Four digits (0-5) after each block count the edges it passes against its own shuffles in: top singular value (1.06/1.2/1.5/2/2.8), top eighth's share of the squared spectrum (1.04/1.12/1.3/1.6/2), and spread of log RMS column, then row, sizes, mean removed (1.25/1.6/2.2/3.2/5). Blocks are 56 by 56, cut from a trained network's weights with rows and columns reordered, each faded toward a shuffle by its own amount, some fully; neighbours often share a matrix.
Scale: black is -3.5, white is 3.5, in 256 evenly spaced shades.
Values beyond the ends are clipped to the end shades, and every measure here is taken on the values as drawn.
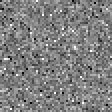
0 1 0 0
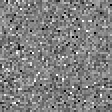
1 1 0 0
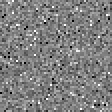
0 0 0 0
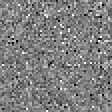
2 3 1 1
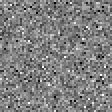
2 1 0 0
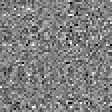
3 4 2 2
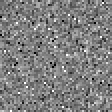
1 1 0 0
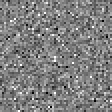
2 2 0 1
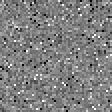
0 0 0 0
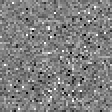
2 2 1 0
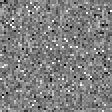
0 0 0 0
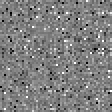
3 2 0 1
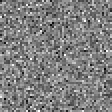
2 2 0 0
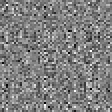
4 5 3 2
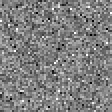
1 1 0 0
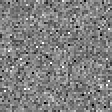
0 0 0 0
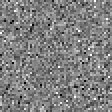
1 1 0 0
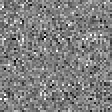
3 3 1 2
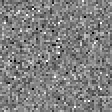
0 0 0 0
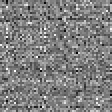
3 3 2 1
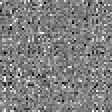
3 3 2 1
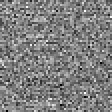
3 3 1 0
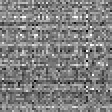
4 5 2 2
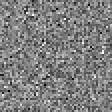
2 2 0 0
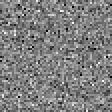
1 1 0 0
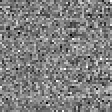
2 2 0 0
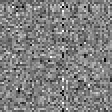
3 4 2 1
